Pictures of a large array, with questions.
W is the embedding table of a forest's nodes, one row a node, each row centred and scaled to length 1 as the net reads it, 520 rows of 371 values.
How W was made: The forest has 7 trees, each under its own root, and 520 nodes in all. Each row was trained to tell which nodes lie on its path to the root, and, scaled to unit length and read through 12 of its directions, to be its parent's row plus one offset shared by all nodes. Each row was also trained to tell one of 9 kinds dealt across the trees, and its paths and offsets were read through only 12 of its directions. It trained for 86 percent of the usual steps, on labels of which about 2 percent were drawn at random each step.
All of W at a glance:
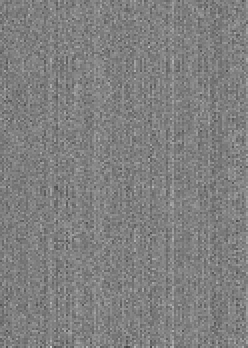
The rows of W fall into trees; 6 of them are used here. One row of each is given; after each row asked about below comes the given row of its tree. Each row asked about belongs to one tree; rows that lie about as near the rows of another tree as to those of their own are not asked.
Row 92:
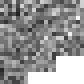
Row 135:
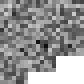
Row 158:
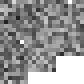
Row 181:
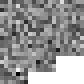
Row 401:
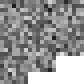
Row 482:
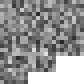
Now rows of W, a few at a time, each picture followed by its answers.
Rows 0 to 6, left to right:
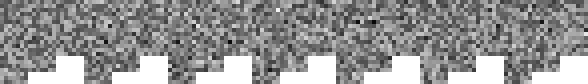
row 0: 482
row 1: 482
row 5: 181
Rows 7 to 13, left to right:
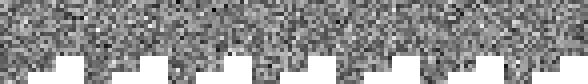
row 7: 482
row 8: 482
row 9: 482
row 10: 482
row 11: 92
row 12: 92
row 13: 181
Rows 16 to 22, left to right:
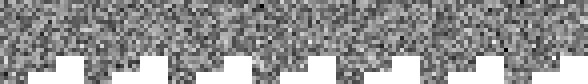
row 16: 181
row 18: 92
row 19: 181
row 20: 92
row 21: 135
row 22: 92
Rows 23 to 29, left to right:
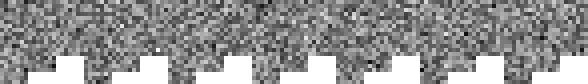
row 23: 135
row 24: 482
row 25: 92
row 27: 401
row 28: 482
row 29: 482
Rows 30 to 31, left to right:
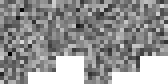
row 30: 158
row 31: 181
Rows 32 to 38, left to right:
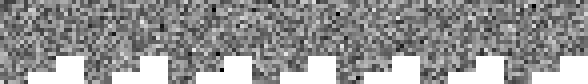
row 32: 181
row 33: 158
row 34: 401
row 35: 181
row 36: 482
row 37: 181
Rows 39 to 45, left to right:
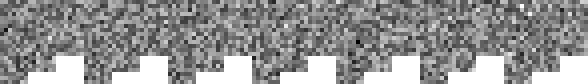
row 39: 401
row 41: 158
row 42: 181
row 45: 181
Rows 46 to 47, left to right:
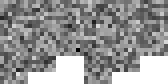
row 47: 482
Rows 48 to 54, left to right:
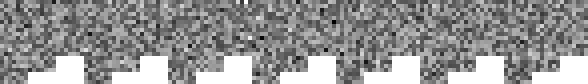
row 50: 158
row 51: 135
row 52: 92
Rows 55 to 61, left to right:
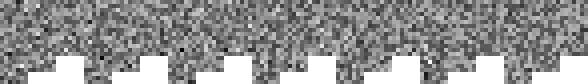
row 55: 92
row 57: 181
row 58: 401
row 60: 401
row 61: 92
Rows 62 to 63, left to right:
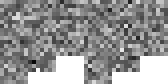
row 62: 401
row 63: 181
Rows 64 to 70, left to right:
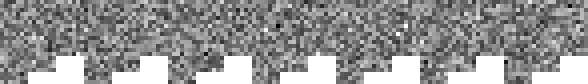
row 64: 181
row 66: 135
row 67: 401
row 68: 482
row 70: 92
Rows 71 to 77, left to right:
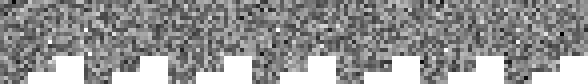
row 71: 401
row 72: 135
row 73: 181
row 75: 181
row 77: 482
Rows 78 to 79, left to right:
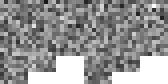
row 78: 158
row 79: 135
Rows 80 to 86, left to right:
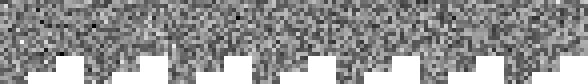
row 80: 135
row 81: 401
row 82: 181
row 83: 181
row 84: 92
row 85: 135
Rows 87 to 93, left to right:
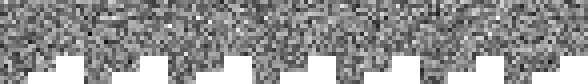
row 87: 482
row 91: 482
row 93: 482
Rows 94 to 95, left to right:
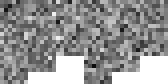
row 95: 482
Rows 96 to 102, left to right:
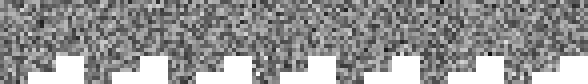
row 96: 401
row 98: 401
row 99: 482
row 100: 482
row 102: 92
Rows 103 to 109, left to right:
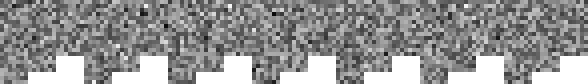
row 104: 482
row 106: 482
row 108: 135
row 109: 181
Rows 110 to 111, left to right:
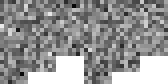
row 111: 92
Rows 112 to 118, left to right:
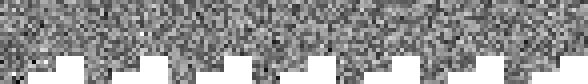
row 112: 482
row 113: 135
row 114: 181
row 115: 92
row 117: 92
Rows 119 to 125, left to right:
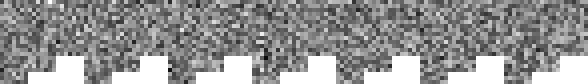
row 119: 482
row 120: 92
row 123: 158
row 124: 482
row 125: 92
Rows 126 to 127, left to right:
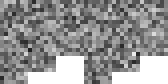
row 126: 92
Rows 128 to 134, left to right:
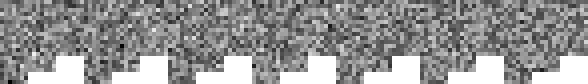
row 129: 92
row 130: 92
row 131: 92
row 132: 135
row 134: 482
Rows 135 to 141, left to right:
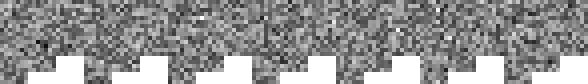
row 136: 92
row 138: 92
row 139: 181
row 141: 92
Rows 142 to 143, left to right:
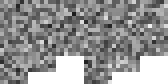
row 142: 482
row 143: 92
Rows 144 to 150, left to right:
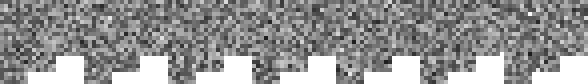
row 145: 482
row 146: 482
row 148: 181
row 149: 92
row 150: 135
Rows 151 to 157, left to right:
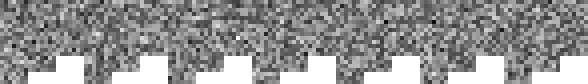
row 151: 135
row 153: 92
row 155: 92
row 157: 181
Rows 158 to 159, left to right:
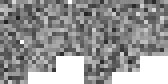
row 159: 92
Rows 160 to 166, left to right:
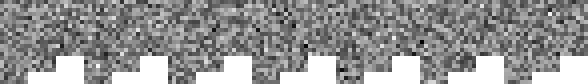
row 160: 135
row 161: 401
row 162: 92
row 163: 482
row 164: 158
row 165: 135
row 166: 92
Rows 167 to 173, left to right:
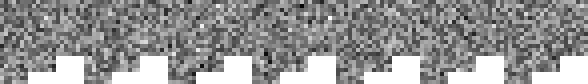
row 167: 158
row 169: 181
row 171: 181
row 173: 181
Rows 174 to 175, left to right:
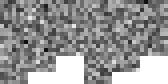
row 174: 92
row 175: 482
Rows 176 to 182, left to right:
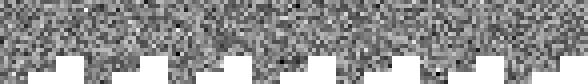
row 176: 181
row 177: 482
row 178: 401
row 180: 135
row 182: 181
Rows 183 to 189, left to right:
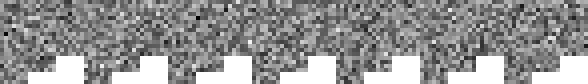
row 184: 135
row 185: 482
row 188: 181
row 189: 482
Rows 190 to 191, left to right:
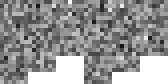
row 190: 158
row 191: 92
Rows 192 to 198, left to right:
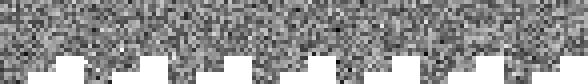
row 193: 181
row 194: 181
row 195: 482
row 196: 158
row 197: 92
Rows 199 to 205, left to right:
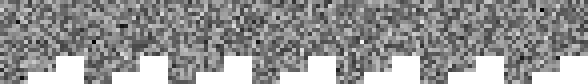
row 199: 482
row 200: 482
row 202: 92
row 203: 482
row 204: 482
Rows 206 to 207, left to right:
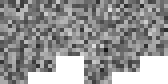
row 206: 401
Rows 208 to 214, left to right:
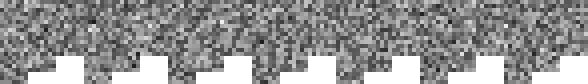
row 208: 482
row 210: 158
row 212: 181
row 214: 92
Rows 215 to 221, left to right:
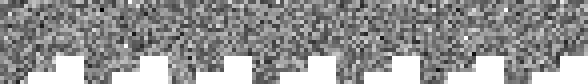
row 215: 401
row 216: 482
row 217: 181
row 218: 482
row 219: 181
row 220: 92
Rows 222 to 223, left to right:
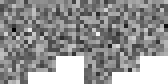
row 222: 181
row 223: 482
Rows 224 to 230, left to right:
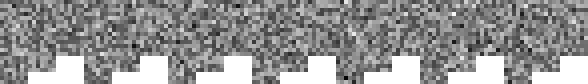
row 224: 482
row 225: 92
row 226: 401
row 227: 135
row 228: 158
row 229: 482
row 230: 181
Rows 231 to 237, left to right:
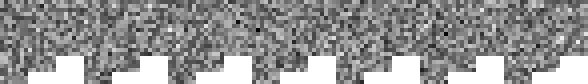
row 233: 92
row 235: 135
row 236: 181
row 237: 92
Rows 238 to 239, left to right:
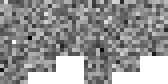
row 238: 482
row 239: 401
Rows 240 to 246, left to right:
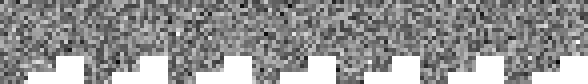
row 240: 92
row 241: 92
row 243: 135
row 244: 135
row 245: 482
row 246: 135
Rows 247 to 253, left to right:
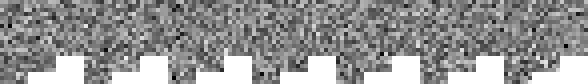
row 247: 482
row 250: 181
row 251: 401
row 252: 401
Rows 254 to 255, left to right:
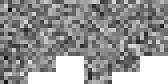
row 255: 181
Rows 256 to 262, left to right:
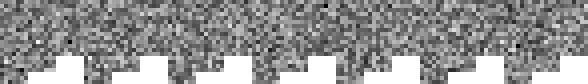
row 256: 92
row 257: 92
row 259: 401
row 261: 482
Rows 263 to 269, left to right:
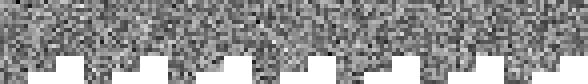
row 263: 181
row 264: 158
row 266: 158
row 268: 482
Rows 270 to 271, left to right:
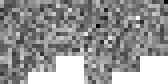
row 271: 181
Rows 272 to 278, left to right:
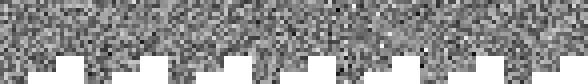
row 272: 135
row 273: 401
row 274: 92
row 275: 181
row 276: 135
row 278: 158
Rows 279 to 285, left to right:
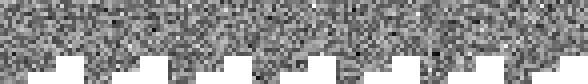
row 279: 482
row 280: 92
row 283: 92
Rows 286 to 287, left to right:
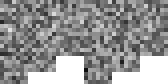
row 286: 92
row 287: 482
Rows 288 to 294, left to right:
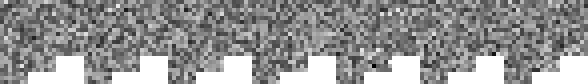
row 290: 92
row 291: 92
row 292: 401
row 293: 482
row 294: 482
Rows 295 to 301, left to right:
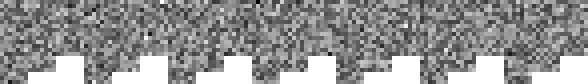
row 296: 482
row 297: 181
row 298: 158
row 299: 482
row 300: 92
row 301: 92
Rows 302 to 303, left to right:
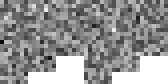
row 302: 135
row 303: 482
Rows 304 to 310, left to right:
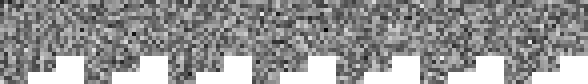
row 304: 482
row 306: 401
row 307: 92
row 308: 92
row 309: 92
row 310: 482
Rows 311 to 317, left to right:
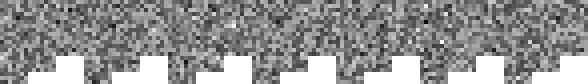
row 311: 135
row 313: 401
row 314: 181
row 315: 181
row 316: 158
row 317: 482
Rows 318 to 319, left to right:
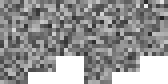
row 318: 482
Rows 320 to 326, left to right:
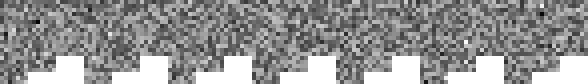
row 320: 92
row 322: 181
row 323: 482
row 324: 158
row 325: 181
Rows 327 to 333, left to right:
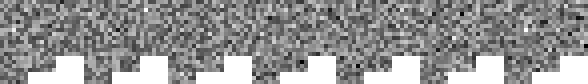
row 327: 482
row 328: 181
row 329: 482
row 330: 135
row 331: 135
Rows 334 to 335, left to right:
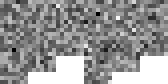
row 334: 181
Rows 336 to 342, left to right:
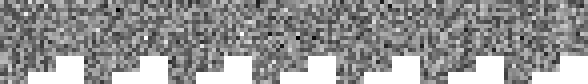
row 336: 181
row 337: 482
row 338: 482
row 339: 181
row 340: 135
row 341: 181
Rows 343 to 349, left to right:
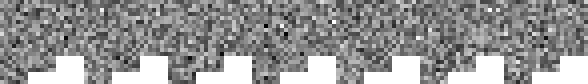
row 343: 482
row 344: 135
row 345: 482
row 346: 482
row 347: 135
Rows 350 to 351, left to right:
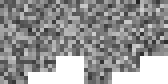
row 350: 92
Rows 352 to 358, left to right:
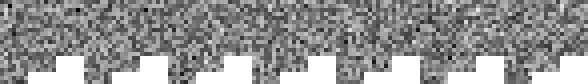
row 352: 135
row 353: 135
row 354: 482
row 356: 482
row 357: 92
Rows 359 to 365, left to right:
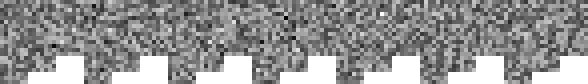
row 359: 92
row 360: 92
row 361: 92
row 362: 482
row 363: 92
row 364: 482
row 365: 158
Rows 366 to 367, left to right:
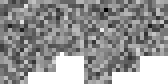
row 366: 401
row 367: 181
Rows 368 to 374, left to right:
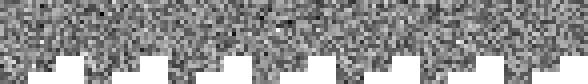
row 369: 181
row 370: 482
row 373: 92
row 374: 181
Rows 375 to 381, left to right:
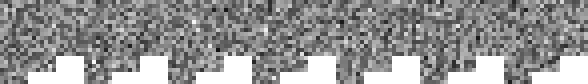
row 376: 482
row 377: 482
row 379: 181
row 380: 482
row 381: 92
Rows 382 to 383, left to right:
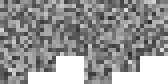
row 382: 181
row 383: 181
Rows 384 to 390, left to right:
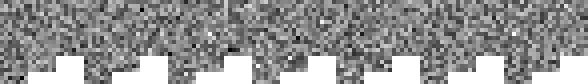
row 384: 158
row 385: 482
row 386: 92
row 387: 135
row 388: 181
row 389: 158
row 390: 482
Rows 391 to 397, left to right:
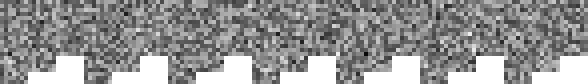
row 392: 92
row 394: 181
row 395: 92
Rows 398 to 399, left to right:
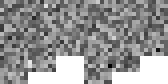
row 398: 482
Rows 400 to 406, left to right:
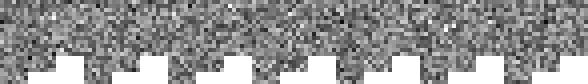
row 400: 92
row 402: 135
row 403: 181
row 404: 158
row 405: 158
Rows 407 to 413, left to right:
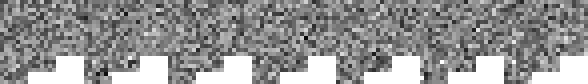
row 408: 92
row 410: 482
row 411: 135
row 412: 181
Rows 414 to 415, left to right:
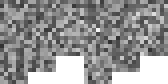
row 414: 401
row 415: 92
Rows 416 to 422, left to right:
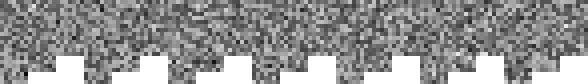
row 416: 181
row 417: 482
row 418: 92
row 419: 158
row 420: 92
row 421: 401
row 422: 158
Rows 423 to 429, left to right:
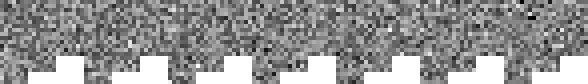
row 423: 181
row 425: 482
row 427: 482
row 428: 135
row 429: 181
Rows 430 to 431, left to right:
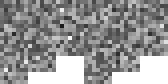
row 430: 92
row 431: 482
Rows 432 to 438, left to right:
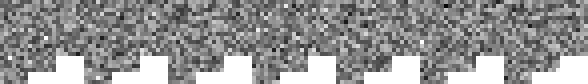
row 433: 482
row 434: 92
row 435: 401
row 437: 92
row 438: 92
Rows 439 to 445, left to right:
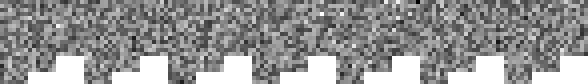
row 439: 92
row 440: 181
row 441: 92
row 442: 158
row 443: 135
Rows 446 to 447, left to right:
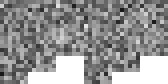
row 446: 92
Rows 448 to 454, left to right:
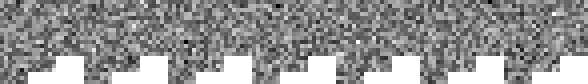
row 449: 92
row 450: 92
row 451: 181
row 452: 135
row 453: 92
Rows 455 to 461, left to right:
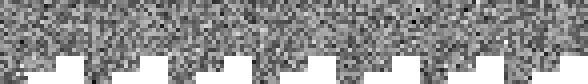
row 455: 92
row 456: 92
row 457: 135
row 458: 92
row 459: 482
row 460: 92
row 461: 92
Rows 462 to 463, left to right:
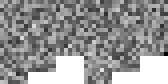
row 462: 482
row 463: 135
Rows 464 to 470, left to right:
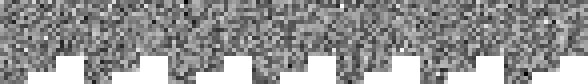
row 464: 92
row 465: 92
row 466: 181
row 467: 92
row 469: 92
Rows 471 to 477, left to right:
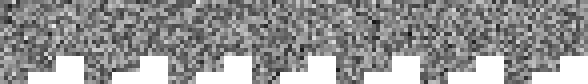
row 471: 92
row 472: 482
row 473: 401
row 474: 482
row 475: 482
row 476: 181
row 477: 482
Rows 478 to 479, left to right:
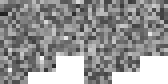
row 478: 482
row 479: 135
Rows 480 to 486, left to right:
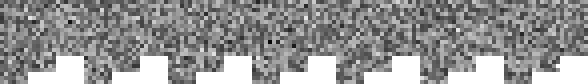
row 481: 135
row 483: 181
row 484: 181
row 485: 158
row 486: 181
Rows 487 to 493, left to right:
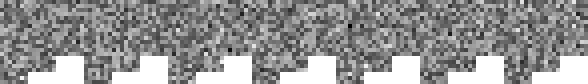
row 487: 92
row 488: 482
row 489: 482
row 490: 92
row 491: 135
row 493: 482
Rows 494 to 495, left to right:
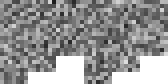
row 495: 482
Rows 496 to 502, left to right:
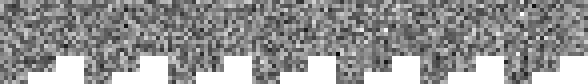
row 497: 482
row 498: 181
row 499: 181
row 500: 135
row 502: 401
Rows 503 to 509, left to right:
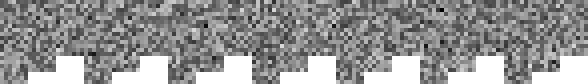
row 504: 92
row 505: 92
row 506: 482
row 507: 158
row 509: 482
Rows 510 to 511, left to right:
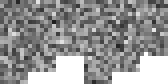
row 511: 92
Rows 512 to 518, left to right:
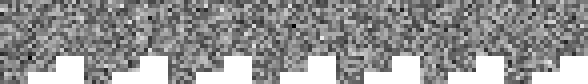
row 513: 92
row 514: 92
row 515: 92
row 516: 158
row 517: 401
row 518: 482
